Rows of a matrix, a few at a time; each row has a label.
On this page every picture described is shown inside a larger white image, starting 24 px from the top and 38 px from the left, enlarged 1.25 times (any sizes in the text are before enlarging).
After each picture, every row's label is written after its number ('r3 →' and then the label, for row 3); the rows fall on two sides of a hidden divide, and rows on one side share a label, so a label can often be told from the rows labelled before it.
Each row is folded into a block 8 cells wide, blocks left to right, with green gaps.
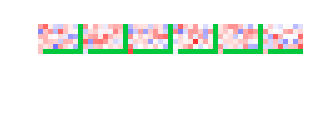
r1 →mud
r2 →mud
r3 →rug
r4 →mud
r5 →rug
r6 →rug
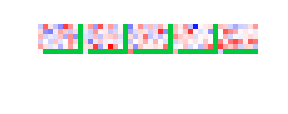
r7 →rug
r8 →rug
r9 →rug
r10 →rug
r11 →mud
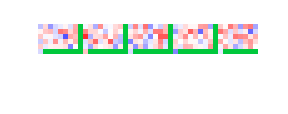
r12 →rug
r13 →rug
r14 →rug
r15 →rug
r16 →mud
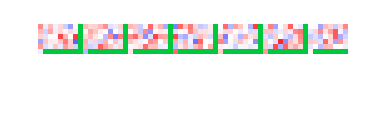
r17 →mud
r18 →mud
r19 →mud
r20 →rug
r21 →rug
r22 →rug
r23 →mud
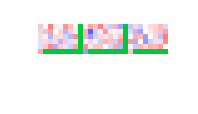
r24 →rug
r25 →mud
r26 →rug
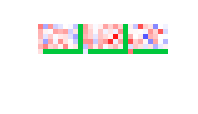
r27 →mud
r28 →mud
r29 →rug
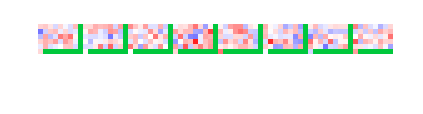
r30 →mud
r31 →rug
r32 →mud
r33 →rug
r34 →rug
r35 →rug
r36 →mud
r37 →mud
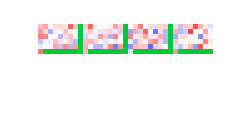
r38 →rug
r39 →rug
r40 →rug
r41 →rug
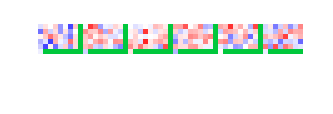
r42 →rug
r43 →mud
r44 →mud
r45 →mud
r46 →mud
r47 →rug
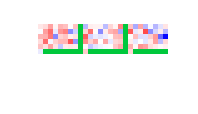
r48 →mud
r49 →rug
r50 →mud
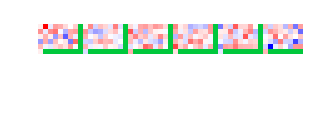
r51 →rug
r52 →rug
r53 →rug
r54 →mud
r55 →rug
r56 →rug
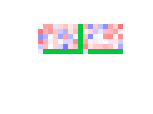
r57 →mud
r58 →mud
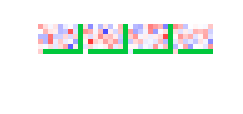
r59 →rug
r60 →mud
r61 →rug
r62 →rug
